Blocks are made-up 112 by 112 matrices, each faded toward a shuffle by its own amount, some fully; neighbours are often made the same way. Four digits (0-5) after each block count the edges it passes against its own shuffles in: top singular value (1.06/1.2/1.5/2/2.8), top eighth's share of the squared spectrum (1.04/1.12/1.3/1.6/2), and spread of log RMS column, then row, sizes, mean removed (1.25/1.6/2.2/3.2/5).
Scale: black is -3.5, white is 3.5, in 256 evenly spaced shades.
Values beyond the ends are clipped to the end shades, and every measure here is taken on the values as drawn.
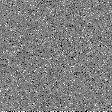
2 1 0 2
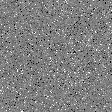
0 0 0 0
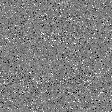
1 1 0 2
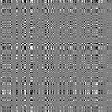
5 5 5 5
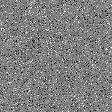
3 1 0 0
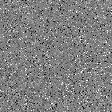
3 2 0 1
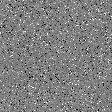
0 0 0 0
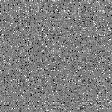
4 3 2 2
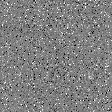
3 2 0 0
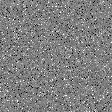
2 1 0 0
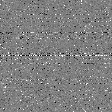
3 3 0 3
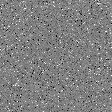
0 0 0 0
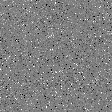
0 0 0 0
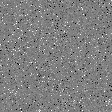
0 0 0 0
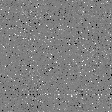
3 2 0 0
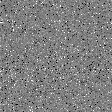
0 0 0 0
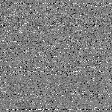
2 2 0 3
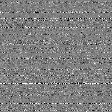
3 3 0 4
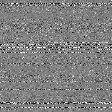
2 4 0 4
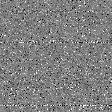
2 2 0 2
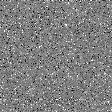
1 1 0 2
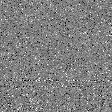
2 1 0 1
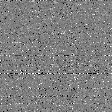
3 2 1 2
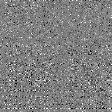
2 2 2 3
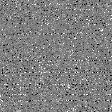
2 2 2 3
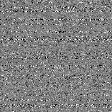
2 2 0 4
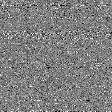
1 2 0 3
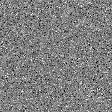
0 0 0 1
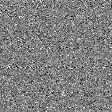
1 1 0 3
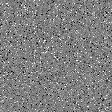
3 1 0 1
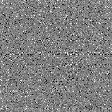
4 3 1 2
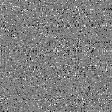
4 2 1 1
